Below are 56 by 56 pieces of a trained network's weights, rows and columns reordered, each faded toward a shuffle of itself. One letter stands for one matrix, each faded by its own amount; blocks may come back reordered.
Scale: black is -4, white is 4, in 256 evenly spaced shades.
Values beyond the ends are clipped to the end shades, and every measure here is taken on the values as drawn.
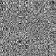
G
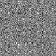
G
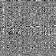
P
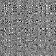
P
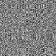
G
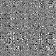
P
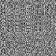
G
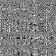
P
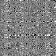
P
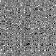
P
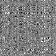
P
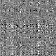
P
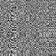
G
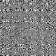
P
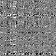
P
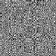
G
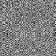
G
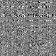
P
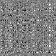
P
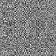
G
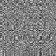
G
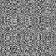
G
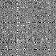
P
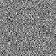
G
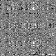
P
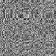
G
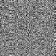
G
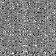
P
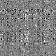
P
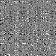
P
